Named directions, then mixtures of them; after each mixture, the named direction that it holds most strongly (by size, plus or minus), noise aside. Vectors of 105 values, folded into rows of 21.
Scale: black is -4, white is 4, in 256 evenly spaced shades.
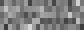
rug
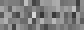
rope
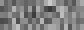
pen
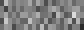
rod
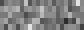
rug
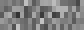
rope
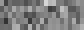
pen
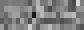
rug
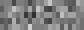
pen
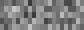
rug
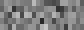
rope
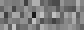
rope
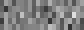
rod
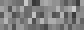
rope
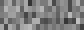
rug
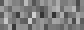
rope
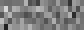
rug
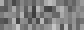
pen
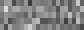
rug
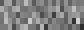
rod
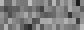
rug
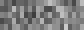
pen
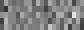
rod
